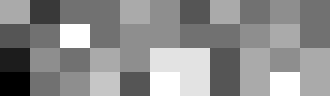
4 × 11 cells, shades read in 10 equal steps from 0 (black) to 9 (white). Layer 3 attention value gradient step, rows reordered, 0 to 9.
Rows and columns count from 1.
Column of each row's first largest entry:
1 3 6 6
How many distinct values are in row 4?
8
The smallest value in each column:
0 2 4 4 3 5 3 3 4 5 4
